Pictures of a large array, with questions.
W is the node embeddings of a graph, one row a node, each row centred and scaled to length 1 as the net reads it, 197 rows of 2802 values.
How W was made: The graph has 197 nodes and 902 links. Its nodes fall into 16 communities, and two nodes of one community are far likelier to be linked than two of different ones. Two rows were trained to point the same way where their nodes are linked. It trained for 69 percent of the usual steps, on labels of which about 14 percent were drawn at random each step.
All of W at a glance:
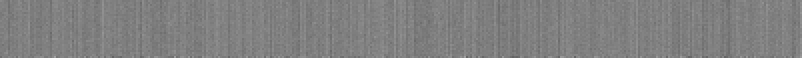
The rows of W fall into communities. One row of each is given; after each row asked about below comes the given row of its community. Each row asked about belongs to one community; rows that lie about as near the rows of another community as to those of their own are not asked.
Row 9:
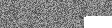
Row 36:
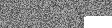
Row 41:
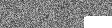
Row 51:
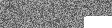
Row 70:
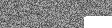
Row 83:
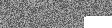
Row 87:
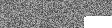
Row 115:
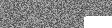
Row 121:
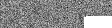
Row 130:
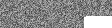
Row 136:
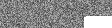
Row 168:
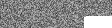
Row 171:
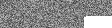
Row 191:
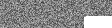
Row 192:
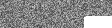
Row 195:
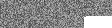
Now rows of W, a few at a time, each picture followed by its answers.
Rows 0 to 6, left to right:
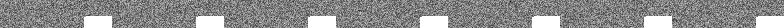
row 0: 51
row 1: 168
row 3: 41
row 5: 192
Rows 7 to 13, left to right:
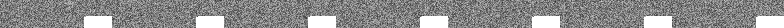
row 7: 130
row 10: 192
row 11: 9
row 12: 130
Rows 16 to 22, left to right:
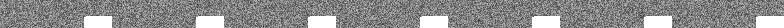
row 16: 41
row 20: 136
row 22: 87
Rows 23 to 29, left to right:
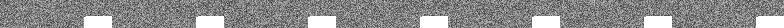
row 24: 168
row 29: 195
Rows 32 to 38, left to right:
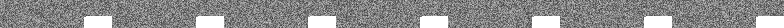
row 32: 136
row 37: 41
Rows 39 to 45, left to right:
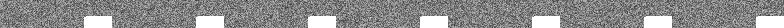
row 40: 36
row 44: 51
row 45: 130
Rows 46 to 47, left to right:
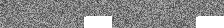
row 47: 115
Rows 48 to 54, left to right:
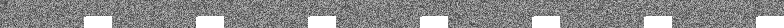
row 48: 87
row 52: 70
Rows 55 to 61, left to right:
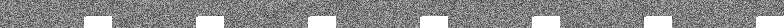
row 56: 87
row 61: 51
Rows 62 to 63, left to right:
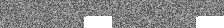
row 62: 36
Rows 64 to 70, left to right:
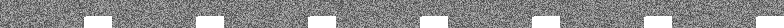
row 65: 115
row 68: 41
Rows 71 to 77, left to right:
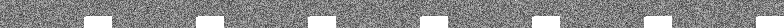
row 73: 70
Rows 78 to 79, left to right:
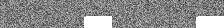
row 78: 121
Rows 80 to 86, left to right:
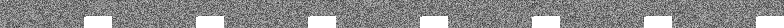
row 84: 36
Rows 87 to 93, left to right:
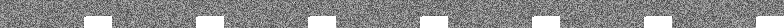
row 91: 9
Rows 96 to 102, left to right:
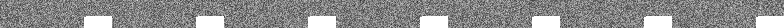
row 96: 121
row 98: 121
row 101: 136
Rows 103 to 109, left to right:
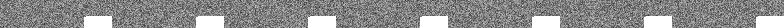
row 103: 87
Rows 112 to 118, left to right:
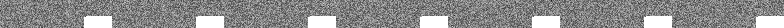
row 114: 115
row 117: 191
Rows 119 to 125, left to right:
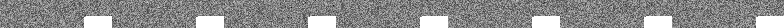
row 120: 87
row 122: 136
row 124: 168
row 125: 9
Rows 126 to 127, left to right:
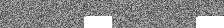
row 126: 51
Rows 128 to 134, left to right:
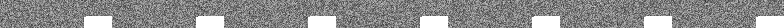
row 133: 41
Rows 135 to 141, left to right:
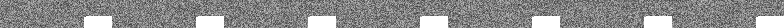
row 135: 168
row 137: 115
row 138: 36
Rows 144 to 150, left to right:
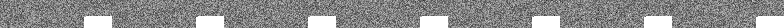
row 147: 51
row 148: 191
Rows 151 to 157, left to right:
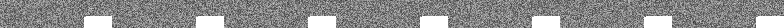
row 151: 192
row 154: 191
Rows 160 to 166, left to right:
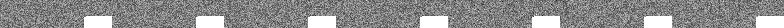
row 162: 192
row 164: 115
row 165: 168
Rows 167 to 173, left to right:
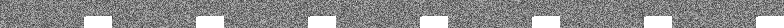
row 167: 121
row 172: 191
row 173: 191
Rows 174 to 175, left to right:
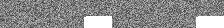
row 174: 191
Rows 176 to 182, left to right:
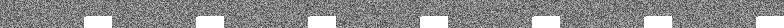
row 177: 115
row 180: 51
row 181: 192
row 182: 9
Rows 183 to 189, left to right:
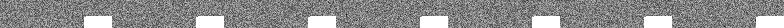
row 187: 9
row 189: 195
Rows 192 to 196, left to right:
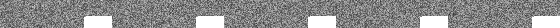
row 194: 83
